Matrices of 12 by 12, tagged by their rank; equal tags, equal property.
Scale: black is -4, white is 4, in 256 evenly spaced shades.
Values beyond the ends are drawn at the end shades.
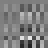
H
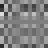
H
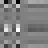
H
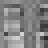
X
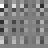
H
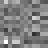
X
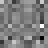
X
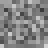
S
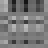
H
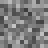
S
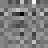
X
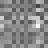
X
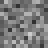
S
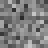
S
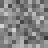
S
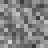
S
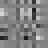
X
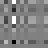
H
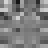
X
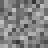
S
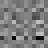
X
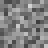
S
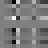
H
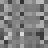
X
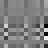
H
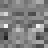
X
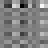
H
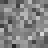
S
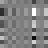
H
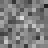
S
